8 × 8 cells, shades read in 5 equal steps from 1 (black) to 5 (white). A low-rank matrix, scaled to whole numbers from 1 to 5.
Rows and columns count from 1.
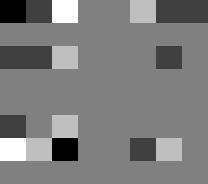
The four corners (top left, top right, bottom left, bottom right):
1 2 3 3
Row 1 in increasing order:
1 2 2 2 3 3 4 5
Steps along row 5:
same same same same same same same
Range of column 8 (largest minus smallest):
1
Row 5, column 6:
3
